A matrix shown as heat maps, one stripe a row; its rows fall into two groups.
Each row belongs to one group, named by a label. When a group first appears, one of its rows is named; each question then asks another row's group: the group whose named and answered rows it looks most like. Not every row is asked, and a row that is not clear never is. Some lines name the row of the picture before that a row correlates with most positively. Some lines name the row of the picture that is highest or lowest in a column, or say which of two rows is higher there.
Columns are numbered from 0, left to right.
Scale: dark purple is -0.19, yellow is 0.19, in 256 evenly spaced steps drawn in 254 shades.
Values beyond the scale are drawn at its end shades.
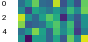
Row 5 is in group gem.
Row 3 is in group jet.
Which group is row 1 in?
gem
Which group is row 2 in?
jet
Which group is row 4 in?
gem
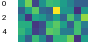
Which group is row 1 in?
gem
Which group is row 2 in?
gem
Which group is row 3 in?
jet
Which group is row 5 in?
gem
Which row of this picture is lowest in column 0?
1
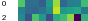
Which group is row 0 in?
jet
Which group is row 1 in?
jet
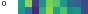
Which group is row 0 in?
jet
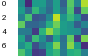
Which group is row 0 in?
gem
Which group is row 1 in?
gem
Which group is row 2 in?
jet
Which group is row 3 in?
jet
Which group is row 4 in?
jet
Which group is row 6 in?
jet
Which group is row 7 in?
jet
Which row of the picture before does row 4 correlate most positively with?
1
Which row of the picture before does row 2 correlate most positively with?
0
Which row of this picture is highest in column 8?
7
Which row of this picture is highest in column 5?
2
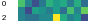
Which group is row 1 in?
gem
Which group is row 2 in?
jet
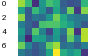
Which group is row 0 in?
jet
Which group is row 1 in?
gem
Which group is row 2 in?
jet
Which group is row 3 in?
jet
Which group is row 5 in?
gem
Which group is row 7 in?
jet
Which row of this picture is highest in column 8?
7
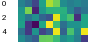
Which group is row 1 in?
jet
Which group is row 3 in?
jet
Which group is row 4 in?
gem
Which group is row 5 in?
jet
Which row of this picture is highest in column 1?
1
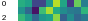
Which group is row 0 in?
jet
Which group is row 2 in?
jet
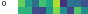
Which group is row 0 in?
jet
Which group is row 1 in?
jet
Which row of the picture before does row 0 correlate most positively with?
2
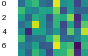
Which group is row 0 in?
gem
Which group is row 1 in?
jet
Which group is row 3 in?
gem
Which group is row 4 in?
gem
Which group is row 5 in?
jet
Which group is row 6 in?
gem
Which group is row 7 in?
gem
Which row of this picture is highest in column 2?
3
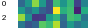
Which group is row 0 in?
gem
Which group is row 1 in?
gem
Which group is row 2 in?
jet
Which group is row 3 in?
jet
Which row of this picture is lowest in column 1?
3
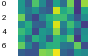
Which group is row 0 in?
gem
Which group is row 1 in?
gem
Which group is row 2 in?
jet
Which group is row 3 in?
jet
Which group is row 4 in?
jet
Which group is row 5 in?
gem
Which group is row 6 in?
jet
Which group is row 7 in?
jet
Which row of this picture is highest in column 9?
0
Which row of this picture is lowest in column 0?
7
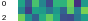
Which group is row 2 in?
jet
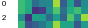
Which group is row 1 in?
jet
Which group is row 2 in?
gem
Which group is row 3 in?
jet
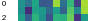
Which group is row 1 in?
gem
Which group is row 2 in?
gem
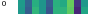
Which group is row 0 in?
gem
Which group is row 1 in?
gem
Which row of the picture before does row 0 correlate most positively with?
2
